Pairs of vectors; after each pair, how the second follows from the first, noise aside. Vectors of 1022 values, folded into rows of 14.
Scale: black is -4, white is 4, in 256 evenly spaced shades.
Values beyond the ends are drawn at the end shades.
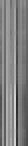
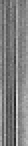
negated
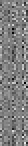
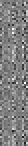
negated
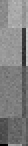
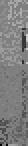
partly zeroed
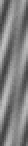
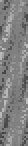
partly zeroed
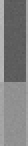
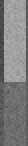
negated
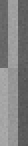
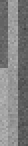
copied
